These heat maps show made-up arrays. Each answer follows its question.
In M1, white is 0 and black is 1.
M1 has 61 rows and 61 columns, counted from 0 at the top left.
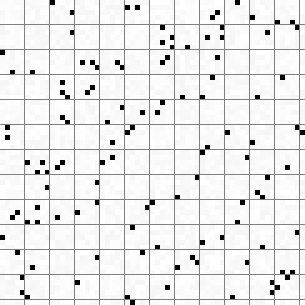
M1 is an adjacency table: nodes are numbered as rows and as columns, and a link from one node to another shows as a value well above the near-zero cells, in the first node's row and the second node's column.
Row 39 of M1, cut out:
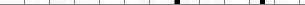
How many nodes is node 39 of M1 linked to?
2
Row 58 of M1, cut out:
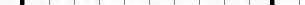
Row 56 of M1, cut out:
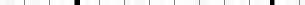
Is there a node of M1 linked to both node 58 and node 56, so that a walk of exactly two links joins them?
yes
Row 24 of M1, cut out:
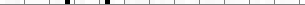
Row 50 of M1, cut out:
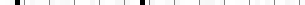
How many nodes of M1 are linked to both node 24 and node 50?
0
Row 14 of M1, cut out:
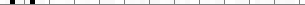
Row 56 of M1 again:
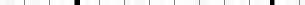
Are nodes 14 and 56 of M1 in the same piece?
yes
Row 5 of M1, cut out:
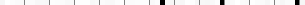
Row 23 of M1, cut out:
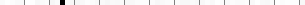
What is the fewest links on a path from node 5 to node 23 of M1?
3
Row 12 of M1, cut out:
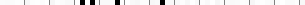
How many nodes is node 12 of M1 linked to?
4
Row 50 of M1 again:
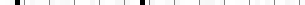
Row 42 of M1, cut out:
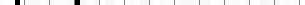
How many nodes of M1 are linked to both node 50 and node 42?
1
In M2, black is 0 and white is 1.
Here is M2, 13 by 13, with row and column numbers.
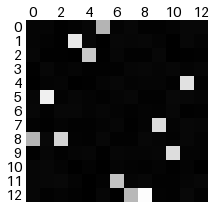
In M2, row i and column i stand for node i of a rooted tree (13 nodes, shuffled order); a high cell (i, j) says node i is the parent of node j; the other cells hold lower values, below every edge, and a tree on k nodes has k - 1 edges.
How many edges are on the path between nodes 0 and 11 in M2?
4
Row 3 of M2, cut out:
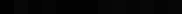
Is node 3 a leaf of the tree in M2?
yes
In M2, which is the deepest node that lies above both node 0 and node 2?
8
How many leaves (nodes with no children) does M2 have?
3
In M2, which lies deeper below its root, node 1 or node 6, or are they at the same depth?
node 6
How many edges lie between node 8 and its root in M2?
1
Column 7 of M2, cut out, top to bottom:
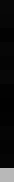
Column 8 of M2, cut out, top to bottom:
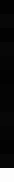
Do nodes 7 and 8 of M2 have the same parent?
yes
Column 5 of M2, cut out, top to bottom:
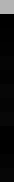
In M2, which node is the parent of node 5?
0
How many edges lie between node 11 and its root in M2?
4
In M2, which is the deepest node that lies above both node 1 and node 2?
8
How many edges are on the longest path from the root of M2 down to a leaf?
5
